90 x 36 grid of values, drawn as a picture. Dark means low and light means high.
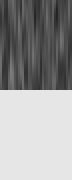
The table splits into 2 rows of 1 panel. Panel 1,1: low, streaked downward. Panel 2,1: very high, flat.
